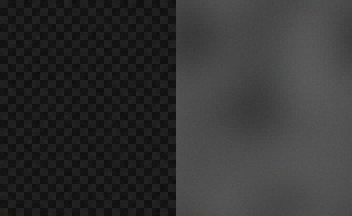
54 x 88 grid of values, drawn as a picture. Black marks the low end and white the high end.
The table splits into one row of 2 panels. Panel 1,1: very low, checkered, faint in contrast. Panel 1,2: low, smooth, faint in contrast.
